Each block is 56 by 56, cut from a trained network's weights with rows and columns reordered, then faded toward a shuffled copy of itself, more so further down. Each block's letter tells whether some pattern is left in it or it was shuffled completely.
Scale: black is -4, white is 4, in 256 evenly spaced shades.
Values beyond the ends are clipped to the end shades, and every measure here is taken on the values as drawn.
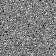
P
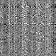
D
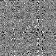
D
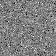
P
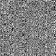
D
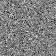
P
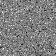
P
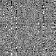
D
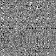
D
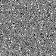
P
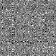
D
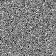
P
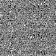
D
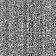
D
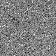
P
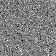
P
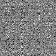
D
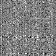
D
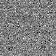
D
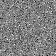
P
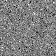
P
